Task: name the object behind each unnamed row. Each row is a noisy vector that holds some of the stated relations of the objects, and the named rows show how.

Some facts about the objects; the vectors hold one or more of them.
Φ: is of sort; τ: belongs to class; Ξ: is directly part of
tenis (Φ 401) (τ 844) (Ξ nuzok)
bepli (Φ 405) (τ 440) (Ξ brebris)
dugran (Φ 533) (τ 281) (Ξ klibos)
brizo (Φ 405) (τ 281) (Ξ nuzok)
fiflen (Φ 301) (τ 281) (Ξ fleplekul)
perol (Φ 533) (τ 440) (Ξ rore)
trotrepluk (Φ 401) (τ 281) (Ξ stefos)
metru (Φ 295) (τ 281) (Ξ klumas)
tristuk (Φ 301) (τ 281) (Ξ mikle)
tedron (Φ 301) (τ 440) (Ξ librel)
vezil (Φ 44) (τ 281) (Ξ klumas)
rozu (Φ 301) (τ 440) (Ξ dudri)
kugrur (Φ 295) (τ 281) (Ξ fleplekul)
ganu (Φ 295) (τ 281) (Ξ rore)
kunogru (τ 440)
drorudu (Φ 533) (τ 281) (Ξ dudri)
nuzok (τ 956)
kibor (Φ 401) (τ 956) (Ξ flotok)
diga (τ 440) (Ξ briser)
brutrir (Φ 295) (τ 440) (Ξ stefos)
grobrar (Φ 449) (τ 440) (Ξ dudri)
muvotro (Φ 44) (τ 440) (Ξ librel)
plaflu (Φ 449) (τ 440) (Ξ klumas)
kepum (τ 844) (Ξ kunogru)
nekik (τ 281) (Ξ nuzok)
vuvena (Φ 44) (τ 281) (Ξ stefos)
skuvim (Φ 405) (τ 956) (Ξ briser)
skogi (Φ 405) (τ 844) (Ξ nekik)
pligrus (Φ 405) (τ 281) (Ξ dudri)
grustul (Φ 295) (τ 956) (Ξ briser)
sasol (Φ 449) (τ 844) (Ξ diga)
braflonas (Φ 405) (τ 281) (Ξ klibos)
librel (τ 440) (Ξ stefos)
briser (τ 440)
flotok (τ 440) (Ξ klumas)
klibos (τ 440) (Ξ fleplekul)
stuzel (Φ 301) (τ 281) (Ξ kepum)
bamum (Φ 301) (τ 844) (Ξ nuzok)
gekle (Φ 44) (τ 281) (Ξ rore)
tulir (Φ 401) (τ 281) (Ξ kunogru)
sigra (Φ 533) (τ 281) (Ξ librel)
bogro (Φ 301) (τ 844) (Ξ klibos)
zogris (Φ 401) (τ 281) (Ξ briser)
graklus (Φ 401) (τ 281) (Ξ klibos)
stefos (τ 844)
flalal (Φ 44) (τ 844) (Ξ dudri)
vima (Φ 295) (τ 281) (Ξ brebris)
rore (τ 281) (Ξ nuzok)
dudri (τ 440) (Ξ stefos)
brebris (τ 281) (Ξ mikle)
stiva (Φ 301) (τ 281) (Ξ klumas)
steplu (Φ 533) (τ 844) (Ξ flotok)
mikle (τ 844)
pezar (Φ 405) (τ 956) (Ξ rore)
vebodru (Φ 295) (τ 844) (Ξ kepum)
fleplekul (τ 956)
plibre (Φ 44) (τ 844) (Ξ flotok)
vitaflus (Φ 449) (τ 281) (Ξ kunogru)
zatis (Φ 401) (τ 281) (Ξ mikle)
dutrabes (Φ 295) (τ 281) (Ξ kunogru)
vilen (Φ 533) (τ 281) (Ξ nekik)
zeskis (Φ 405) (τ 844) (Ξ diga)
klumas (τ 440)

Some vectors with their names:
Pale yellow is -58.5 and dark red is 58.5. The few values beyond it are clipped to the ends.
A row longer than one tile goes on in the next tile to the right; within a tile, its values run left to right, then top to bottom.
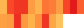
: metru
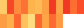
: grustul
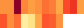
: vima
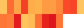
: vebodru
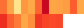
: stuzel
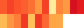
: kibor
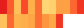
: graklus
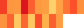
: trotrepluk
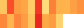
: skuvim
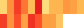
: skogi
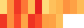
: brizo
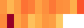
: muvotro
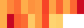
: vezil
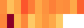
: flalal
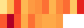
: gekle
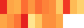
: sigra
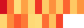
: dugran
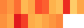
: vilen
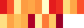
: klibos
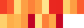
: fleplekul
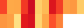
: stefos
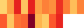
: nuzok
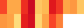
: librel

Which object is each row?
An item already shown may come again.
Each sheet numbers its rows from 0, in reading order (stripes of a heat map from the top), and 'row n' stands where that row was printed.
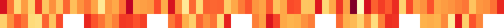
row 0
dugran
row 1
stuzel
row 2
bogro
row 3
perol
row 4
brebris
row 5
zogris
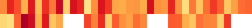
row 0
flotok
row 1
ganu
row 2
fiflen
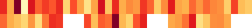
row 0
brebris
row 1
rore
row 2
sigra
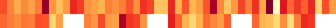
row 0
stiva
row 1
vitaflus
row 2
tristuk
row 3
brebris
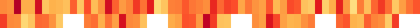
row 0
bepli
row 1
grobrar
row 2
plaflu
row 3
perol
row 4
fiflen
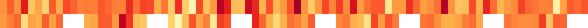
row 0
kugrur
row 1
plaflu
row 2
diga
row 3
tristuk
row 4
zatis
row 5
brutrir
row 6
tenis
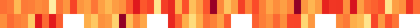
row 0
tulir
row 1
sasol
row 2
tristuk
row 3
stiva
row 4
zatis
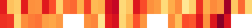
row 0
rozu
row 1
dudri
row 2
kepum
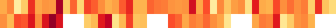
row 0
kepum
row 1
steplu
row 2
pligrus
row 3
drorudu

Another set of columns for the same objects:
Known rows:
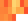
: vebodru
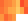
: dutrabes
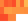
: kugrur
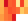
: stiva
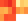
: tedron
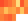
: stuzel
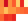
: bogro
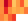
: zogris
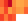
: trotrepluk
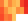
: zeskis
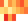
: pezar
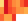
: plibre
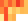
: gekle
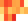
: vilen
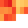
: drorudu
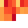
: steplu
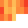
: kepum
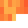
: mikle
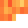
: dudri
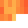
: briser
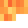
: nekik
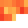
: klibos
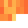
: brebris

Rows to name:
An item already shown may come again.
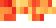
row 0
drorudu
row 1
vilen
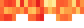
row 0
fiflen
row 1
rozu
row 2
stuzel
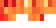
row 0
dugran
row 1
metru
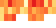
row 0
perol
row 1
tristuk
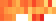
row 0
vima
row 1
bamum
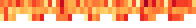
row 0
gekle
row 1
bamum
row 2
vitaflus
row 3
ganu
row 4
bamum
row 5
dugran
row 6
graklus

